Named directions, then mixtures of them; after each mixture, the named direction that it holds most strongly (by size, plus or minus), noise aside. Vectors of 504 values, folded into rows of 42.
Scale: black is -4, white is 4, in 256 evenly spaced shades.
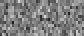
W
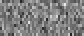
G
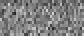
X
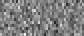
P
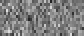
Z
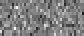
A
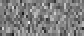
G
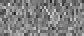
X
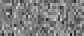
G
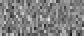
W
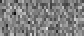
X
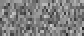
X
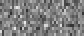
A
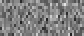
G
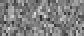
W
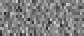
P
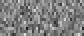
P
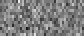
P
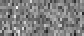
A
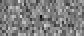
W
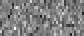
A
